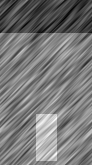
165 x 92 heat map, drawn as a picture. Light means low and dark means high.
In the bottom middle lies a patch that is lower than the rest. The bottom middle is the ninth with the lowest average. A horizontal seam about 20% of the way down splits the table, and the top part is higher.
